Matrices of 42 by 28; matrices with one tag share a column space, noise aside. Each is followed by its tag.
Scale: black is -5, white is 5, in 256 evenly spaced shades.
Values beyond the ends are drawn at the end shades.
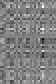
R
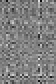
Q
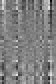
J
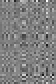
Q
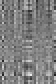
J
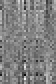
J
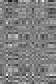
Q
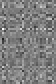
R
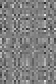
R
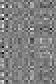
R
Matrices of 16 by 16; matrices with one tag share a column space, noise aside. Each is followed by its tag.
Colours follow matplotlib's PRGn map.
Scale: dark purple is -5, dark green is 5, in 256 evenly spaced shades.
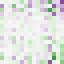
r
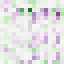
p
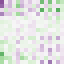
r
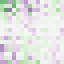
r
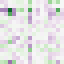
p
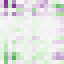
r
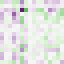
p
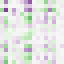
p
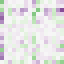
p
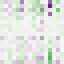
r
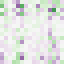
r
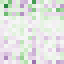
r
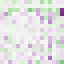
p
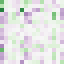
p
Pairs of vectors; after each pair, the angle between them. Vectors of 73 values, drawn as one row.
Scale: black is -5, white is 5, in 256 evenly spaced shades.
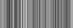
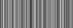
orthogonal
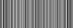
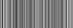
nearly opposite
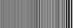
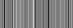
orthogonal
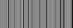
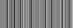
partly opposed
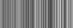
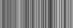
nearly parallel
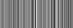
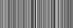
nearly parallel
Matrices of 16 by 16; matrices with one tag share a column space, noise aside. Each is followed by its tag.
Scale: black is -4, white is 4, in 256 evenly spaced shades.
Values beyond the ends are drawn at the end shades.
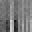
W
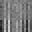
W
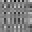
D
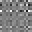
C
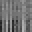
W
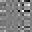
C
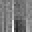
W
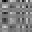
D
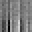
W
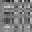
D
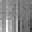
W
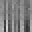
W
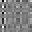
D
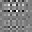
C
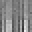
W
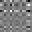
C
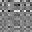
C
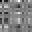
D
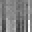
W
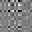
C
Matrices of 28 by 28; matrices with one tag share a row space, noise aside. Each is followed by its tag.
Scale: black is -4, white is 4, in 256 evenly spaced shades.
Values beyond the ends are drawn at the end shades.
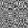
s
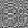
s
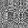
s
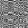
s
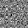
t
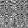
t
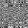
s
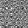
t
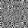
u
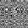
t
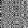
u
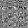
s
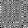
u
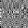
u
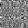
u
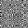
u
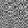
s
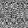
t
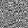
s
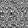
t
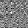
t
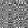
s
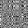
u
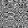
s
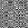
s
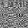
s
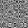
s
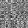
t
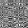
s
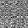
t
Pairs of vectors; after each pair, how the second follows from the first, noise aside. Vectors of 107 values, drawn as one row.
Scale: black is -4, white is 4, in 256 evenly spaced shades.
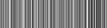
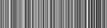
copied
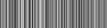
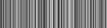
wrapped around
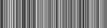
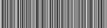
shuffled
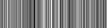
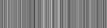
shrunk
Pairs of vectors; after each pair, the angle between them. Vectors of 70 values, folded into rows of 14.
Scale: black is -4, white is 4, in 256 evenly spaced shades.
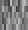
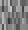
nearly opposite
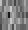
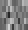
partly aligned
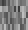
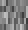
partly opposed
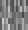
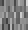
partly opposed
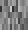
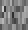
orthogonal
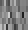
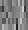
orthogonal
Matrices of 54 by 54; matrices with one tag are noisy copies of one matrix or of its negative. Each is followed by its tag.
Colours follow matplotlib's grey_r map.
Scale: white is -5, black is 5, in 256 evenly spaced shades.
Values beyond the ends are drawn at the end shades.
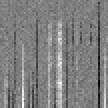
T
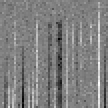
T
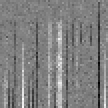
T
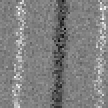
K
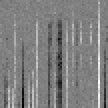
T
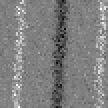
K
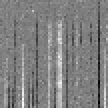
T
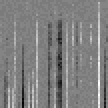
T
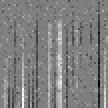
T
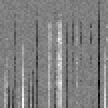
T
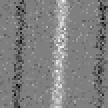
K
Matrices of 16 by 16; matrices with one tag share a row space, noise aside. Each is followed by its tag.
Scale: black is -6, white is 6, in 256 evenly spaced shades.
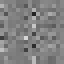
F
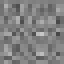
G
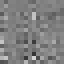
F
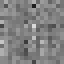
F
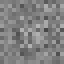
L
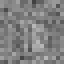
L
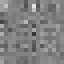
F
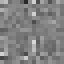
F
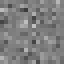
F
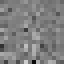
F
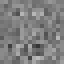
L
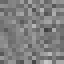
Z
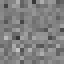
G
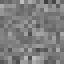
L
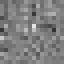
F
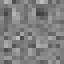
G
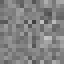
Z
